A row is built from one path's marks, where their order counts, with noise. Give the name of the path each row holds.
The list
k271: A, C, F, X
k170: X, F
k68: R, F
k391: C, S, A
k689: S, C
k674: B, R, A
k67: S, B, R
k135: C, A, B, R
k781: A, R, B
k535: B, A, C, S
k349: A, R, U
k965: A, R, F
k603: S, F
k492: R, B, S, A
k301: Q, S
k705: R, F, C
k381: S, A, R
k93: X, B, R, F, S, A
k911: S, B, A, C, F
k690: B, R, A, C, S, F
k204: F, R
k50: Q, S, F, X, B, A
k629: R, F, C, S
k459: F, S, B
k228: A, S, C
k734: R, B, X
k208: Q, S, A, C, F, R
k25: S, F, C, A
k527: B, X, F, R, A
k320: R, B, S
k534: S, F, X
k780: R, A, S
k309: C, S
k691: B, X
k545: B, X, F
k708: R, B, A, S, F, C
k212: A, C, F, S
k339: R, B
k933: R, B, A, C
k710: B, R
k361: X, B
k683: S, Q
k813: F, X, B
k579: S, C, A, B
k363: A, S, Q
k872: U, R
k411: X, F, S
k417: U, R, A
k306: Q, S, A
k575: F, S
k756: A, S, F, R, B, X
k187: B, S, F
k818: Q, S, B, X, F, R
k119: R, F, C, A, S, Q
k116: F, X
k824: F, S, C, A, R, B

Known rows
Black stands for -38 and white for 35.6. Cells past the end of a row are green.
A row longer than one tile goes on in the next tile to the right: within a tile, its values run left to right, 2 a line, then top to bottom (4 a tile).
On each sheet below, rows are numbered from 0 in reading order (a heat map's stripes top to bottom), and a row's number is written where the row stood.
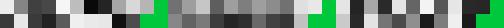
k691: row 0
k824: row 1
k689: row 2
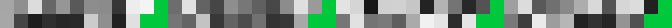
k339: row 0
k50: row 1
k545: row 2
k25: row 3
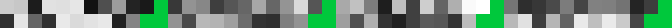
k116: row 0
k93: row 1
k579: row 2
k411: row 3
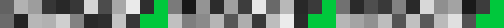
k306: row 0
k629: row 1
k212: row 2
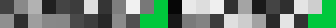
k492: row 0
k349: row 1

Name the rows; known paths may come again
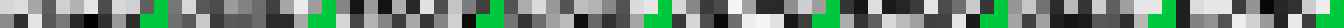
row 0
k933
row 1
k50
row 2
k535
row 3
k135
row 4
k691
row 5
k780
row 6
k579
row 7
k349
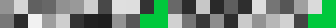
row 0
k25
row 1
k320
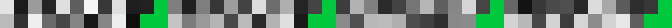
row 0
k689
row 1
k629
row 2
k93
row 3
k575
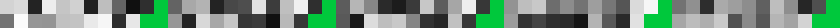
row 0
k170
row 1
k391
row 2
k306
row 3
k781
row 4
k690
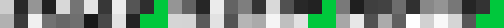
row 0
k228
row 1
k603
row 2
k411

